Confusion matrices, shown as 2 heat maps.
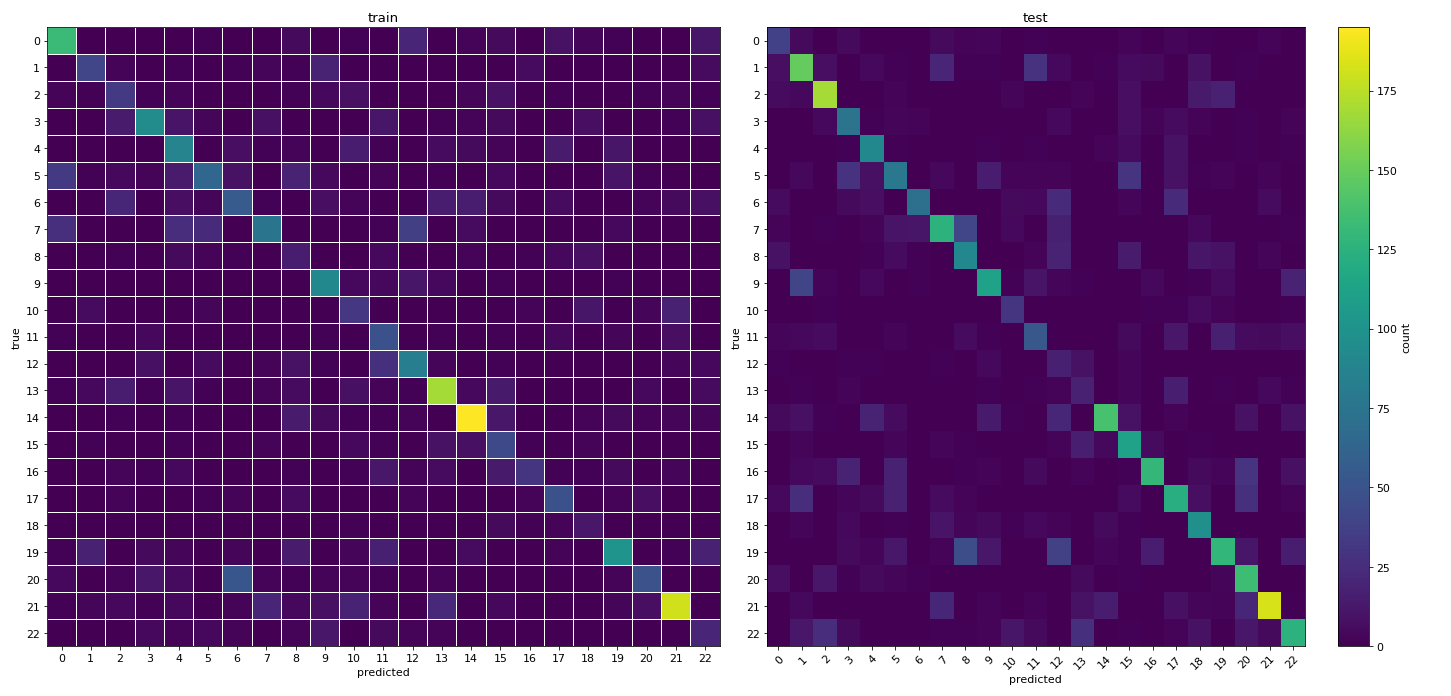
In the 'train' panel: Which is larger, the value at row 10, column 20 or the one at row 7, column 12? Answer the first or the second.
the second
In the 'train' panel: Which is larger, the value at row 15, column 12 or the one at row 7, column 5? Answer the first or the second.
the second
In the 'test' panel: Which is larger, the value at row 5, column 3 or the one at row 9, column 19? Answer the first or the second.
the first
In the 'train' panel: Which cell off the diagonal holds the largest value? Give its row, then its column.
20, 6
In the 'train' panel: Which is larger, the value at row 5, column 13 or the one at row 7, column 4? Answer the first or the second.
the second
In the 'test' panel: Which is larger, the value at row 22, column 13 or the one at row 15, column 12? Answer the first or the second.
the first
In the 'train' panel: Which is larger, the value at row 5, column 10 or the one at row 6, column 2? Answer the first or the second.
the second
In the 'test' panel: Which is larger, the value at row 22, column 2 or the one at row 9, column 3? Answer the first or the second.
the first
